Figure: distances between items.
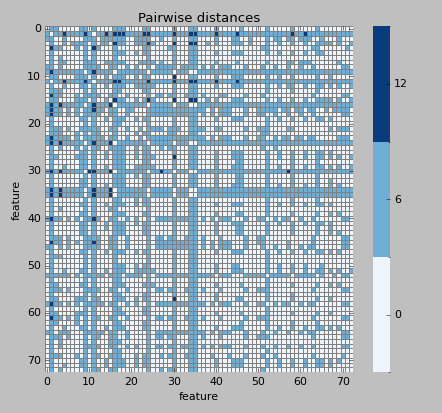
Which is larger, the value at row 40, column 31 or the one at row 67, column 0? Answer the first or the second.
the first
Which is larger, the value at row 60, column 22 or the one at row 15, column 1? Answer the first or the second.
the second
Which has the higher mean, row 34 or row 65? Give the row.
34
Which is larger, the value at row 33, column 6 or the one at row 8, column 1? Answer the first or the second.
the second
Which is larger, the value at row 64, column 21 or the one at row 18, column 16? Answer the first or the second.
the second
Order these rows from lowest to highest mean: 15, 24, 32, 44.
32, 44, 15, 24
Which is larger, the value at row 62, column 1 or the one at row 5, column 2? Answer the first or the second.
the first
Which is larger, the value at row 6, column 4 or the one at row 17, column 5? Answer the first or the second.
the second
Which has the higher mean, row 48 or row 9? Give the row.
9
